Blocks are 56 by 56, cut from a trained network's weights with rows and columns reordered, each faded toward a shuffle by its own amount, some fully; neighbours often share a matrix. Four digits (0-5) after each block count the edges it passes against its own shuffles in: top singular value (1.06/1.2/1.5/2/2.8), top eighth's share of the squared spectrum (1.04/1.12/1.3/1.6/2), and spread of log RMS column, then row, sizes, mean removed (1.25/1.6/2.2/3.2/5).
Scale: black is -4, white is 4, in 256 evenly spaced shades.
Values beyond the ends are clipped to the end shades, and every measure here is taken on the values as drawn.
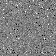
1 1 0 0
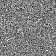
1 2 0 0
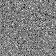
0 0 0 0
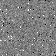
1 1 0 1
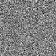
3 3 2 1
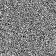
0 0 0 0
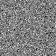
0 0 0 0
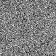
0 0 0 0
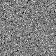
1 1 0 0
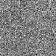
2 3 1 1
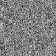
3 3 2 0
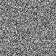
2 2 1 0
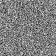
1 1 0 0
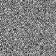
3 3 1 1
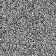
2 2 1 0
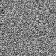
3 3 1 0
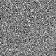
3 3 1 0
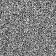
0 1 0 0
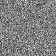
2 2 0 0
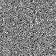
2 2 1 0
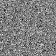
2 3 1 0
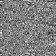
3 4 2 1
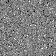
1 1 0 0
